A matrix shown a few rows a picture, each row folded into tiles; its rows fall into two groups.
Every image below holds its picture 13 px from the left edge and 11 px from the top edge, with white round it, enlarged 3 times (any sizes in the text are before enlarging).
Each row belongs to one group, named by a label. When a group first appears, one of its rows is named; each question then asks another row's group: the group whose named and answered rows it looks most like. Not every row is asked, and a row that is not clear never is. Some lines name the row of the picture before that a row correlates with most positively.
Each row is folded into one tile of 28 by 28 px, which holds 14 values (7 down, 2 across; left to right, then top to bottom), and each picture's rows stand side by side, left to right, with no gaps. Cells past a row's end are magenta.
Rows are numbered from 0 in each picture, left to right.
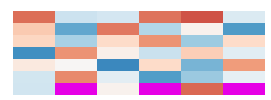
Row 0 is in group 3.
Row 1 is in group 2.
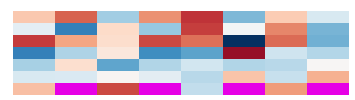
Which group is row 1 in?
2
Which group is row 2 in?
3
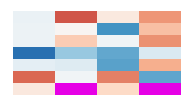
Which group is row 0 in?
2
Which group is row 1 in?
2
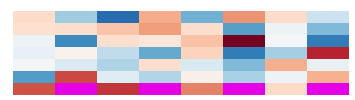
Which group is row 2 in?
2
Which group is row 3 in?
3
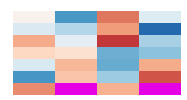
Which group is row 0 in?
3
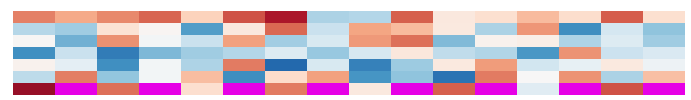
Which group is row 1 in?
2
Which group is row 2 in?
2
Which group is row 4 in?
2
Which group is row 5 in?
3
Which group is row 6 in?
3
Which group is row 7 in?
3
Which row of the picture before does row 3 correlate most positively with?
1
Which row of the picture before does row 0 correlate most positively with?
1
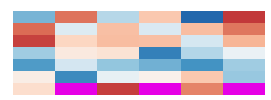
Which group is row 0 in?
2
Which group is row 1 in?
2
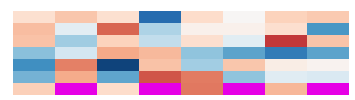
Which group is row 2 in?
2
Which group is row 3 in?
2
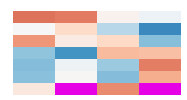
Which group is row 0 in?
2
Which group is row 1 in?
3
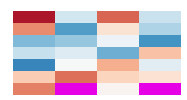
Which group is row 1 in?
3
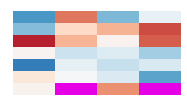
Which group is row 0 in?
2
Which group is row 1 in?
2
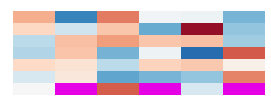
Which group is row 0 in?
3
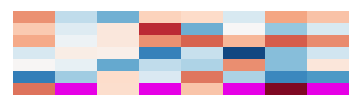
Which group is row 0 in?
3
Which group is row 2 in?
2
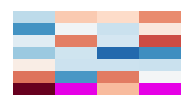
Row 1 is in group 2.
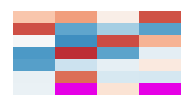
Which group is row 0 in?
3
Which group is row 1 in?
2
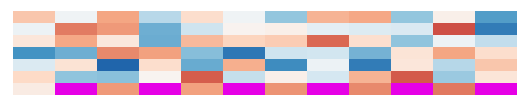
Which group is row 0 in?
2
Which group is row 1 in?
3
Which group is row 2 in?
2
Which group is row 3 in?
2
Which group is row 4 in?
3
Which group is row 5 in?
3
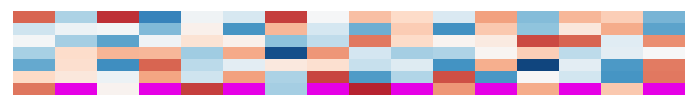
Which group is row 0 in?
3
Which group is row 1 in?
3
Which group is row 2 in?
3
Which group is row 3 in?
3
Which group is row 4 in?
2
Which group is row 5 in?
2
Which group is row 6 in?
2
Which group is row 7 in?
3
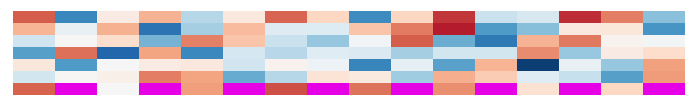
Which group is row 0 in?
3
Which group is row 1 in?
3
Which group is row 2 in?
2
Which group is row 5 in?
3
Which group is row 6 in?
2
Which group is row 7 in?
3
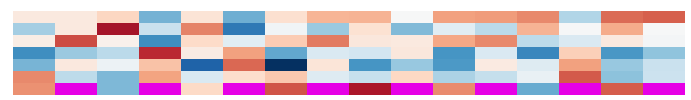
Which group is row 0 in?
2
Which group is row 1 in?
3
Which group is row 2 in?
3
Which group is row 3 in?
2
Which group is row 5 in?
2
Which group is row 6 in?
3
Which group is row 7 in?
2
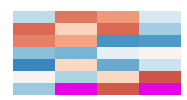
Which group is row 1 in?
3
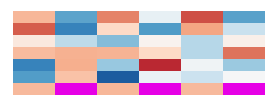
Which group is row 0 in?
3
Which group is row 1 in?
3
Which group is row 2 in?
3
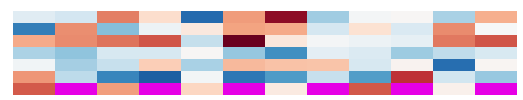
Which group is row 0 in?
2
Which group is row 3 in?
3
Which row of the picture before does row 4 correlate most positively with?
0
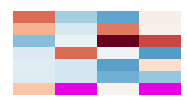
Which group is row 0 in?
3
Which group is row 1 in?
2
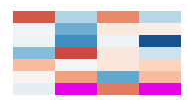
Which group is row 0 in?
3
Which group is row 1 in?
3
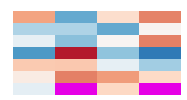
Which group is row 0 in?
3
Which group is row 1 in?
2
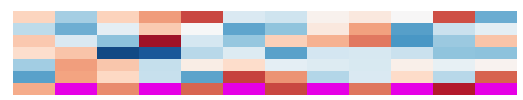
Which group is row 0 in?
3
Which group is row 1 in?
2
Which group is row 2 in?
3
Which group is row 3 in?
2
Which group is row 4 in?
3
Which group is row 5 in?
3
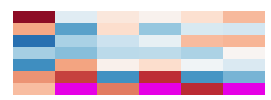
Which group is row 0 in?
3
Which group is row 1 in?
3
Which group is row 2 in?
2
